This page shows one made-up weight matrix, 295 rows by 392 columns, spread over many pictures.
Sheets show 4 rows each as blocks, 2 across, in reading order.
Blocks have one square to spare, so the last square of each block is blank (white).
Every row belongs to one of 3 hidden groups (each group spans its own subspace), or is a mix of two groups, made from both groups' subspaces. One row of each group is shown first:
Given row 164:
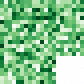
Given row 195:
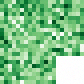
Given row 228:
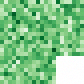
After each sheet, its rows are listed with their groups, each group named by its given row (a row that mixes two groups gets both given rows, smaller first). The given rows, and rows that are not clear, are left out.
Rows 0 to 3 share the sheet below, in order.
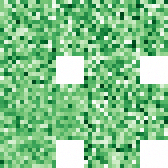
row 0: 228
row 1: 228
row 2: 228
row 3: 195
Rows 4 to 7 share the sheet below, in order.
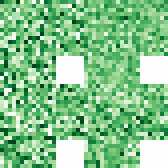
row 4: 195
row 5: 164
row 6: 228
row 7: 164 and 195
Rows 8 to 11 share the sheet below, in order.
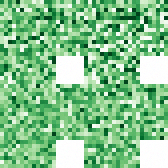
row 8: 164 and 195
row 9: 164
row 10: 228
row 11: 164 and 195
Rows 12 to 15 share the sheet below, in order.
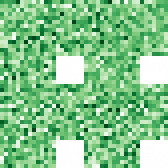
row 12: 195
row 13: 228
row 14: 164
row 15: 164
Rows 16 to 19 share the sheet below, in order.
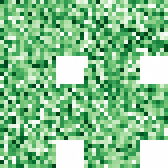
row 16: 195
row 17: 164 and 195
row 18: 195 and 228
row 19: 195
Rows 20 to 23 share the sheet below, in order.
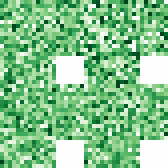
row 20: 164
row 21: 228
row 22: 228
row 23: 164 and 195
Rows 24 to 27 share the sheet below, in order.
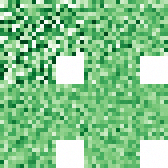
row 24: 164
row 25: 164
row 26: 164 and 195
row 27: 164
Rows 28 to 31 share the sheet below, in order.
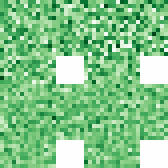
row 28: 228
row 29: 164
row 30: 195
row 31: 164 and 195
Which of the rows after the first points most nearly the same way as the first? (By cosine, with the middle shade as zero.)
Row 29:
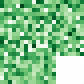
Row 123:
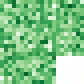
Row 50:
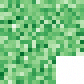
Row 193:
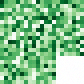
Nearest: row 193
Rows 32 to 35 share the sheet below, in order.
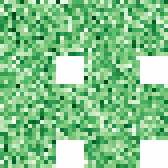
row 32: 228
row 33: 195 and 228
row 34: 195
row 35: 228
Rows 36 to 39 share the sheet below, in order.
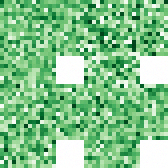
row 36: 164 and 195
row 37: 228
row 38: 195
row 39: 228
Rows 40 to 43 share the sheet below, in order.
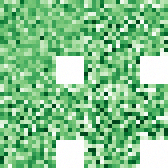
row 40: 195 and 228
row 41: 164
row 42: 164
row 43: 195
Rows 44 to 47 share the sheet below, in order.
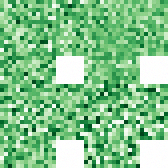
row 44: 228
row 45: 195
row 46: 164
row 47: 195
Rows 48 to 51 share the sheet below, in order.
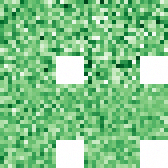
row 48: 195 and 228
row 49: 195
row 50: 164
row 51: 228
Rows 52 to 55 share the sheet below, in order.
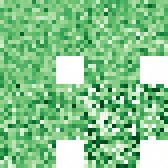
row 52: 164
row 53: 195
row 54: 164 and 195
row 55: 228
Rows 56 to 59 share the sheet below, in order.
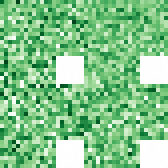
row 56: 195
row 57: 164
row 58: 228
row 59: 195
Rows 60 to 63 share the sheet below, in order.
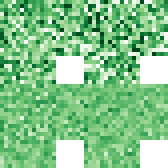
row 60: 195
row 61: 228
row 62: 164
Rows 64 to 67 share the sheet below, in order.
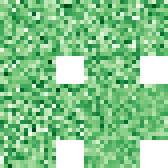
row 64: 195 and 228
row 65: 228
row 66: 164
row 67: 228
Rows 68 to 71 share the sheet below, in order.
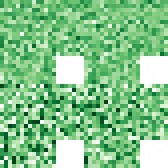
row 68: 164
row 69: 164
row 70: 195
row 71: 164 and 228
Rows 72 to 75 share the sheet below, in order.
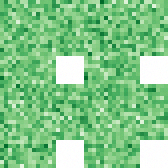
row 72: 228
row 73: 164 and 228
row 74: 195
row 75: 195
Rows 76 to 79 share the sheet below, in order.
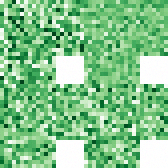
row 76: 195
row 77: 164
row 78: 195 and 228
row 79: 228
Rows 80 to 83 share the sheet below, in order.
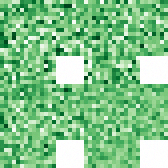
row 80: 195
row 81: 195
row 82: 195
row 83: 164
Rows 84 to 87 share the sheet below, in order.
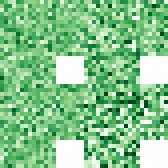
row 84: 228
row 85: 228
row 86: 164
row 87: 164
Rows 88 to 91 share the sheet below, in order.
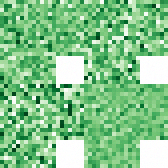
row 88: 228
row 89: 195
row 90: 228
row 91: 164
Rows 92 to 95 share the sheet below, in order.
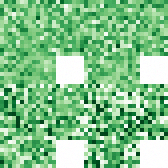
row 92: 195 and 228
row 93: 164
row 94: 228
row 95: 164 and 195
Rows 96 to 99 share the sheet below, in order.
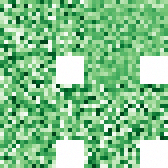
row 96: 228
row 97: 164
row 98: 228
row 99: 164
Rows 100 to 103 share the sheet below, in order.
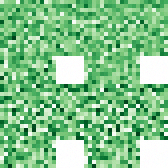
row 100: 195
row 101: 164
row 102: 164
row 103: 164
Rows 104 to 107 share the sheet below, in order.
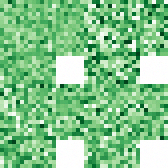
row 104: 228
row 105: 228
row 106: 228
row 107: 164
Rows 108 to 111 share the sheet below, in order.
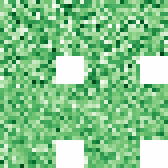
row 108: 228
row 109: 164
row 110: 195
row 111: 164 and 228
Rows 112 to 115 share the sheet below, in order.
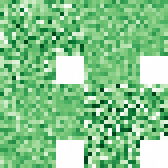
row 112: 195
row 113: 164
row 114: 228
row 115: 164
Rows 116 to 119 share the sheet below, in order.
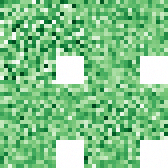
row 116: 164 and 195
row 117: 164 and 195
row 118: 164
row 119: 164
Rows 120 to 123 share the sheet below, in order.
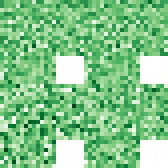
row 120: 164
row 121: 164
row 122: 195
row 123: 228
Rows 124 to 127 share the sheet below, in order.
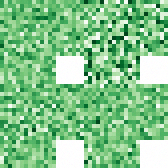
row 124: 164
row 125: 195
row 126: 164
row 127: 195
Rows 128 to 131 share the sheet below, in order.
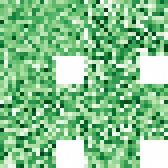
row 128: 164 and 195
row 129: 195
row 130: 164
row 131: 164
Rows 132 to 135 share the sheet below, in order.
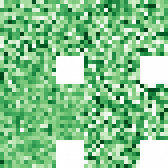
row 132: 164
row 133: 195
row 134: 228
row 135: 228
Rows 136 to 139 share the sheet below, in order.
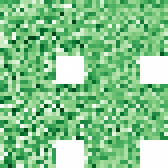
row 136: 195
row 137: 164
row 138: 164
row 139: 164
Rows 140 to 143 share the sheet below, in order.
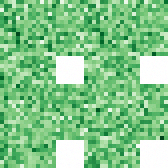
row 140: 228
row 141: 228
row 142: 195
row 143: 164
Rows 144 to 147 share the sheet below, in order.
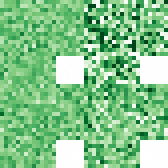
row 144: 164
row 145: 228
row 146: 164 and 228
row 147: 195
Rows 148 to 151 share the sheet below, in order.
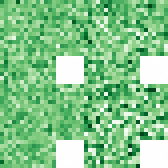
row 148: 195
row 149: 195
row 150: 228
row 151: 195
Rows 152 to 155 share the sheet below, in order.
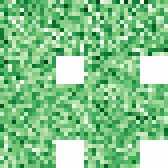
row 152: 195
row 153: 195 and 228
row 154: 164 and 195
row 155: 195
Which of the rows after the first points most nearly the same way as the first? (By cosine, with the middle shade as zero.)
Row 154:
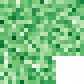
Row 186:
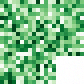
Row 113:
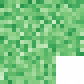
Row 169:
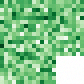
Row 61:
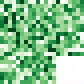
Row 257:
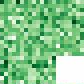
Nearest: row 169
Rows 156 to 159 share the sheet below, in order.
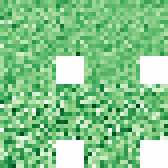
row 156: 164
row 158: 164
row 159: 164
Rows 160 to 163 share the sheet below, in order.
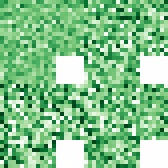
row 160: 164
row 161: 164
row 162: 195
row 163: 228
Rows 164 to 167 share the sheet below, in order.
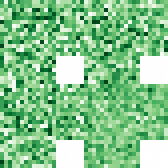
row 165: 164 and 195
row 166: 228
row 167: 195
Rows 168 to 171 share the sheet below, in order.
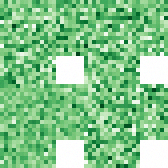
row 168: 164
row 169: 164
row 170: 195
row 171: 228
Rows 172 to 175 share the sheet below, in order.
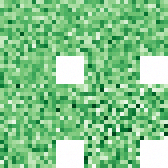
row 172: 164
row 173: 195
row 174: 195
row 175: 164
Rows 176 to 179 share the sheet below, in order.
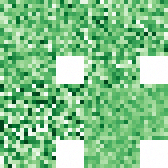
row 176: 228
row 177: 195
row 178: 164
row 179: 228
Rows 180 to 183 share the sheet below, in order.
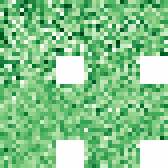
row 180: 195
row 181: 164
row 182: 195 and 228
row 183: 164
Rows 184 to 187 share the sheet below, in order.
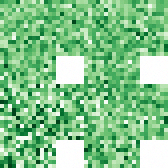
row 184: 195
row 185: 195
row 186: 164 and 228
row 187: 195 and 228
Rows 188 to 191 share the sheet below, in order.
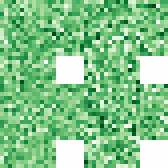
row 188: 195
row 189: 195
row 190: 164
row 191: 228
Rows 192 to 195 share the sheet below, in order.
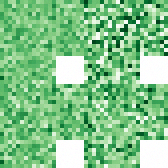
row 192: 228
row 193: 164 and 195
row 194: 228
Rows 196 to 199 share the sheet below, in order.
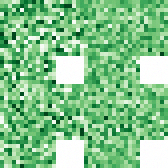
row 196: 195
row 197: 164
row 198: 195
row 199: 164
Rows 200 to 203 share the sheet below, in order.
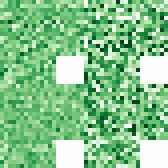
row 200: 164
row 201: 164
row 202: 195
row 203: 228
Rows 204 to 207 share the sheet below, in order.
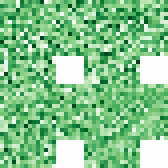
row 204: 164 and 195
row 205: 164
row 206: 195
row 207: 164 and 228
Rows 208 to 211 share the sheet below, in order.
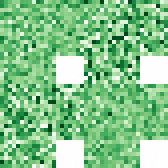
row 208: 164
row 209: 195
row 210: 228
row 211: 228
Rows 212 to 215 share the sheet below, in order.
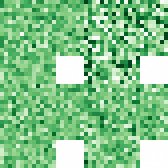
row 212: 164
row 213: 195
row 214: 164 and 228
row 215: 228
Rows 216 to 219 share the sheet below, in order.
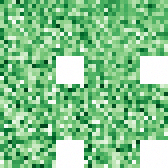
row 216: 195
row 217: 195
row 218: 228
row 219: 195
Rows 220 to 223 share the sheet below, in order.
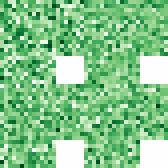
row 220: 228
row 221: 164
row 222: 195
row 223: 195
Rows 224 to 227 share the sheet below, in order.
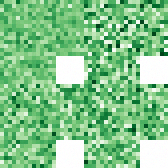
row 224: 195 and 228
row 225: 164
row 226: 228
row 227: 228
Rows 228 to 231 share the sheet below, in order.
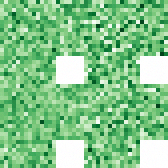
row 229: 164
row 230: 195 and 228
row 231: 195
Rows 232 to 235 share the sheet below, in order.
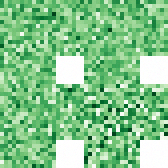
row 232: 164
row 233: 228
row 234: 228
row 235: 164
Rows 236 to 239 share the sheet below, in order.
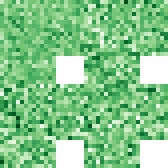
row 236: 195
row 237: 228
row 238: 228
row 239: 195
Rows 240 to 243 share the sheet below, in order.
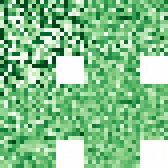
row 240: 195
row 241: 164
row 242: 195 and 228
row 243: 164 and 195
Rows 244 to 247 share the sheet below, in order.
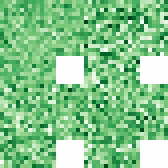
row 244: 195
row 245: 164
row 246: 228
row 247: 195
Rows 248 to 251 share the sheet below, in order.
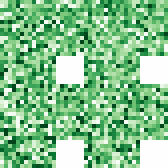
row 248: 164
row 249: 195
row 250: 228
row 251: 195
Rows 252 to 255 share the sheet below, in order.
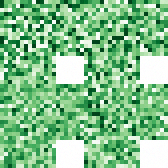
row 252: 164
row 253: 195
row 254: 164
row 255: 228
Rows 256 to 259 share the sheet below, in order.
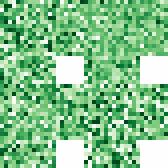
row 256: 228
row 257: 195
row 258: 195 and 228
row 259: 195
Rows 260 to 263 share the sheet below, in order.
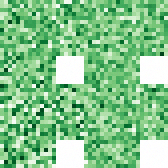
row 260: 164 and 228
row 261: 164 and 195
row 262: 164 and 195
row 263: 228
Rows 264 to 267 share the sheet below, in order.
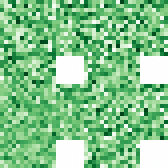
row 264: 228
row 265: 164
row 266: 228
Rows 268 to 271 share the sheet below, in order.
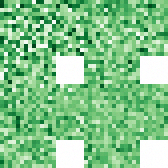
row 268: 164
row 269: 195
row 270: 228
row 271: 195
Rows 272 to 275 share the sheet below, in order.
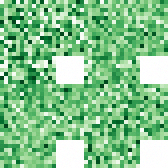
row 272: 195
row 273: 195
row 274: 195
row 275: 195
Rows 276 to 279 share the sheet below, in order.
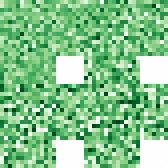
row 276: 164
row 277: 195
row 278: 164
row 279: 164 and 195
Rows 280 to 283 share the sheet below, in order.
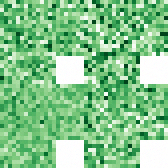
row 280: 228
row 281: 164 and 228
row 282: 195 and 228
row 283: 195
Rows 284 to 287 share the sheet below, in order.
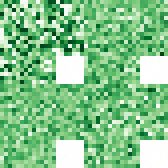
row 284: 195 and 228
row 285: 164
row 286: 164
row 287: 195
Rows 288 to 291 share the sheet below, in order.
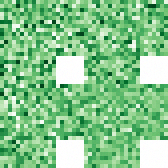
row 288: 164 and 195
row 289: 228
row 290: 228
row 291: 164
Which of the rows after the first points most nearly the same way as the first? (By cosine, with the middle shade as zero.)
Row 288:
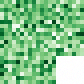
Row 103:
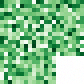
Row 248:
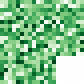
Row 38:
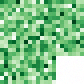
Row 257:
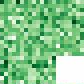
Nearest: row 248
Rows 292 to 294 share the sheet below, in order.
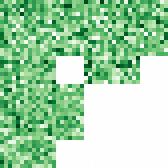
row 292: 195
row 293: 195
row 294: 228
